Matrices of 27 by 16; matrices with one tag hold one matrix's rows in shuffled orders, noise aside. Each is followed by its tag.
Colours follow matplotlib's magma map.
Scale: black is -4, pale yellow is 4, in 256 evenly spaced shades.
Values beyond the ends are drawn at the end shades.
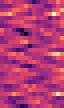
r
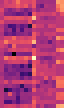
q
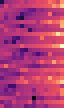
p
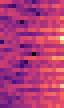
p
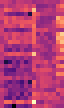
q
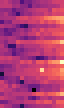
p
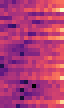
p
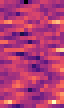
r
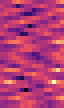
r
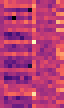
q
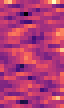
r
